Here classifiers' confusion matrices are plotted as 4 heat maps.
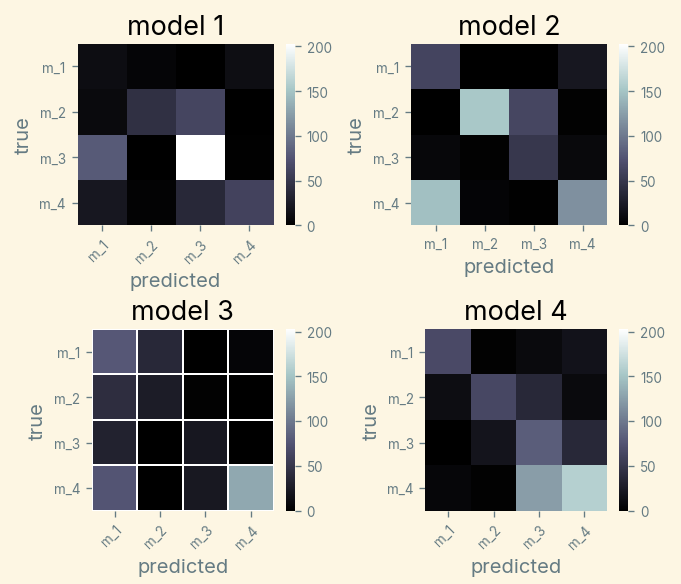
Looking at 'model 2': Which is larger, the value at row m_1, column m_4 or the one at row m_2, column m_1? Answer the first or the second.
the first
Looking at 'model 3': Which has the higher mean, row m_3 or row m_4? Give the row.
m_4
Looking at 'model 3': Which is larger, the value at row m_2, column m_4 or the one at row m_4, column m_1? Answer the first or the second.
the second
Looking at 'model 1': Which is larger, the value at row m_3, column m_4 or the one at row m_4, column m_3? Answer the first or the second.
the second
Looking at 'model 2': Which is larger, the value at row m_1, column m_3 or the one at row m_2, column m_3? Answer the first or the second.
the second
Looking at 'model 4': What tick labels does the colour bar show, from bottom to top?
0, 50, 100, 150, 200
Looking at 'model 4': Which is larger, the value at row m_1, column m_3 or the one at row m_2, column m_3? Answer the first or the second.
the second
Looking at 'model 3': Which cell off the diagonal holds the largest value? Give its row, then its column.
m_4, m_1
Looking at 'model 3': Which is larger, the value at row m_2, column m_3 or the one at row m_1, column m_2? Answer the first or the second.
the second
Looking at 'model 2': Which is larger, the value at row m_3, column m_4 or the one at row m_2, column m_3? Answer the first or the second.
the second
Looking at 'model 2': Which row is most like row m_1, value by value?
m_3
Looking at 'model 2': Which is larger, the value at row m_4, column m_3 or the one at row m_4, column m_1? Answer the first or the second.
the second
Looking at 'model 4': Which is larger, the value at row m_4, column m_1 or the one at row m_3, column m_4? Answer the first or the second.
the second
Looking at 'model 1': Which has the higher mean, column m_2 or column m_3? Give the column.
m_3
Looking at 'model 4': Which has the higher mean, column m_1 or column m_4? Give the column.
m_4
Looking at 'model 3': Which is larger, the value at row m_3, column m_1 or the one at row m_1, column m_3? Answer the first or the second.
the first
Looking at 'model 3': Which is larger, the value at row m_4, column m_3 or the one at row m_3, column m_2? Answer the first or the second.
the first
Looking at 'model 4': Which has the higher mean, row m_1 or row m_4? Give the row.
m_4
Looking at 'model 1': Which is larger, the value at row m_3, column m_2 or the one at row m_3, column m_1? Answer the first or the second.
the second
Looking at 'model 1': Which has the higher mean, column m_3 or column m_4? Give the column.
m_3
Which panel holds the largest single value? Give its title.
model 1
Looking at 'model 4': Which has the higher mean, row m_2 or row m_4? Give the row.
m_4
